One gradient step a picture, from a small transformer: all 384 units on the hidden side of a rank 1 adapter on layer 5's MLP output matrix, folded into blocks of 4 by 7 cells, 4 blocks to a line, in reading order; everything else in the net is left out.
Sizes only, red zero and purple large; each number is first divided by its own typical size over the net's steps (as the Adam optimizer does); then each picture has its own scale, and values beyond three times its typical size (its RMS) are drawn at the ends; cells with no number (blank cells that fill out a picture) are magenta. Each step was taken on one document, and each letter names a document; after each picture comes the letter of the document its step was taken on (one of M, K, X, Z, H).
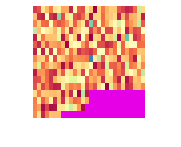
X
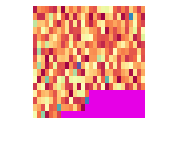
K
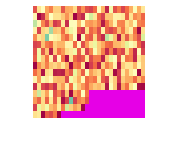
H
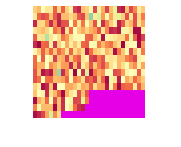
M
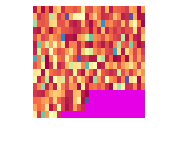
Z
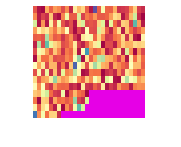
X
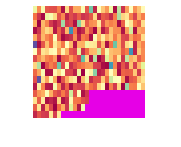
M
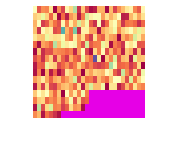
H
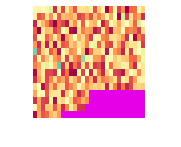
M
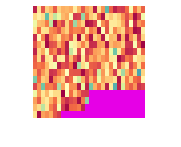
K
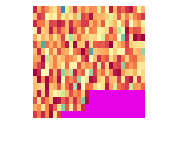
X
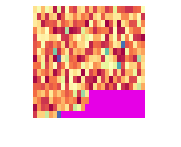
X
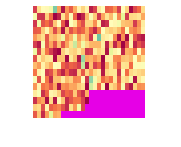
M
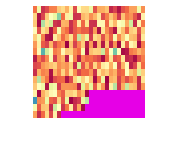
K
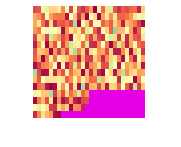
K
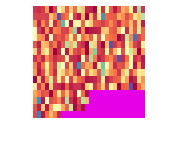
H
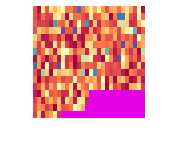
H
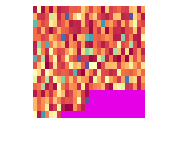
Z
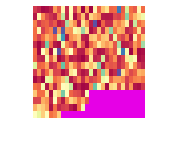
X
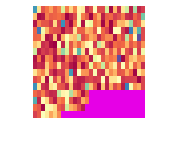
H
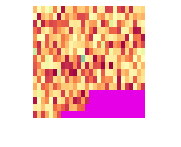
M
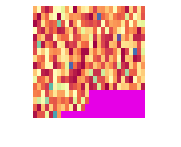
X
